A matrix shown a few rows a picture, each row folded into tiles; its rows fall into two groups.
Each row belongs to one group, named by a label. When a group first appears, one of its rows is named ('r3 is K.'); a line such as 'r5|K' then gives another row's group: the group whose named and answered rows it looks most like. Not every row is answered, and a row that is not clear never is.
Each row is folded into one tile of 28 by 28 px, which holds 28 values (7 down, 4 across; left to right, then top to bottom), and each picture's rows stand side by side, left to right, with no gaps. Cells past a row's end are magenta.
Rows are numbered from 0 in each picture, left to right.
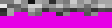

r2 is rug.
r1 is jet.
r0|rug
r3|rug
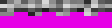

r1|rug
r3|jet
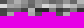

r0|rug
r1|jet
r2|rug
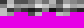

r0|jet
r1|rug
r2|jet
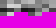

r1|rug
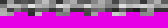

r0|jet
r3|rug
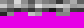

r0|rug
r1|jet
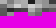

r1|jet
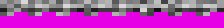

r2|jet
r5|jet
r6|rug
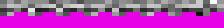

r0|rug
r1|jet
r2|jet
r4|jet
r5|rug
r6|jet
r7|rug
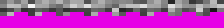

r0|rug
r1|rug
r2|rug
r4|jet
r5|rug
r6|jet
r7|jet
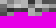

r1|jet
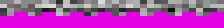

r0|rug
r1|jet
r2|jet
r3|rug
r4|rug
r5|jet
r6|rug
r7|jet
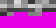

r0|rug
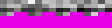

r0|rug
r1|rug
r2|rug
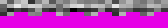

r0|rug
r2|jet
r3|rug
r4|rug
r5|rug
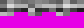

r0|jet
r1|jet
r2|jet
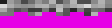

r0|jet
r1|rug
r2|jet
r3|rug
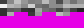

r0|rug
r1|rug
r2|jet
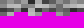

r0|rug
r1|jet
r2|jet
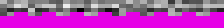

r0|rug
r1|jet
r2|jet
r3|jet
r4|rug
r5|rug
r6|jet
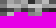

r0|rug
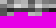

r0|rug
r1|jet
